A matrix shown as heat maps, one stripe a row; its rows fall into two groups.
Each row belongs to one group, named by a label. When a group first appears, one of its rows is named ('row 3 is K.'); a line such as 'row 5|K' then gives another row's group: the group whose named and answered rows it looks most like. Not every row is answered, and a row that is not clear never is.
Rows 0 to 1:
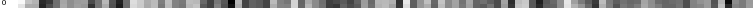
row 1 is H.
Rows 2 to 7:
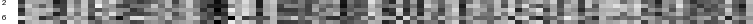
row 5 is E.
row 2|E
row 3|E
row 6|H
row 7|E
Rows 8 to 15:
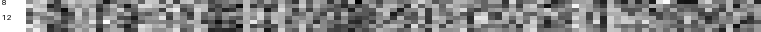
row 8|H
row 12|E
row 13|E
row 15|H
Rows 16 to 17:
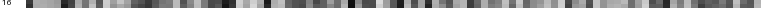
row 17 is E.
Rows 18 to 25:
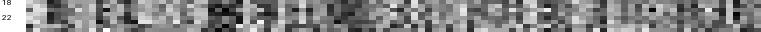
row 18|H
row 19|H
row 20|H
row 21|H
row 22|H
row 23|H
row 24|E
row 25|E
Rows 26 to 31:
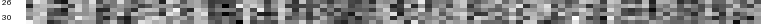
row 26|H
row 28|H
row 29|H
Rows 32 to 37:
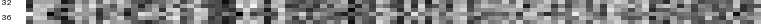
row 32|E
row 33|E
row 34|E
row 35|H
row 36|H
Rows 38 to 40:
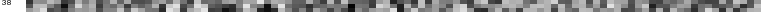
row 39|E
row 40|H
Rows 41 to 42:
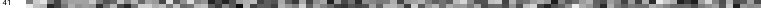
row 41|H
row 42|H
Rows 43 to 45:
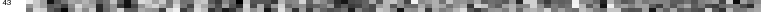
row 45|H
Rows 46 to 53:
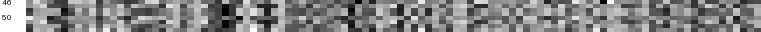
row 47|H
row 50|H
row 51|H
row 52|E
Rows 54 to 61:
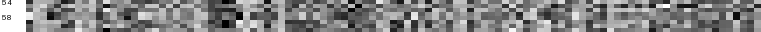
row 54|E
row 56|E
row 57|H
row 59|E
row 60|E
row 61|E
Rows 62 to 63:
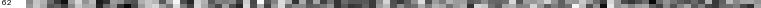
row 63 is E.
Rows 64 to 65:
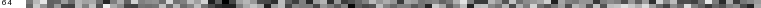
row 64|H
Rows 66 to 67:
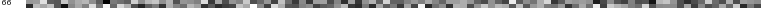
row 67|E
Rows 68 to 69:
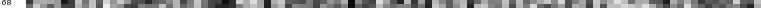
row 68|E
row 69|E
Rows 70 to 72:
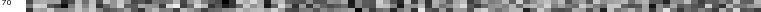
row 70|E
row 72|E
